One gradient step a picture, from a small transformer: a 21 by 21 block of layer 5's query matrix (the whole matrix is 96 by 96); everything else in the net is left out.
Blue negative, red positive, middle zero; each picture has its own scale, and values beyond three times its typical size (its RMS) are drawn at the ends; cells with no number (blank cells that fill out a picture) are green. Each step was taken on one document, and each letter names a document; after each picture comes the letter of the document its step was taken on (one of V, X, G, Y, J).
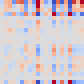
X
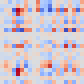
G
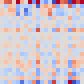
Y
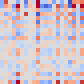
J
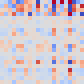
X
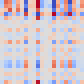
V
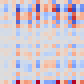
Y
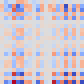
G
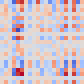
G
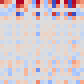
Y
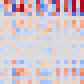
J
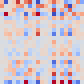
V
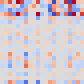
V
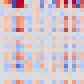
G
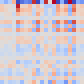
Y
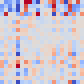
V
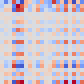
G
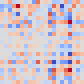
X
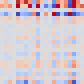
Y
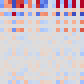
J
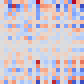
J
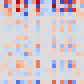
V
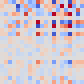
X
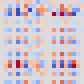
V
